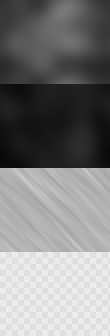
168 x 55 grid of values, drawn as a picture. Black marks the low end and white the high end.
The table splits into 4 rows of 1 panel. Panel 1,1: low, smooth. Panel 2,1: very low, smooth, faint in contrast. Panel 3,1: high, slanting down to the right, faint in contrast. Panel 4,1: very high, checkered, faint in contrast.
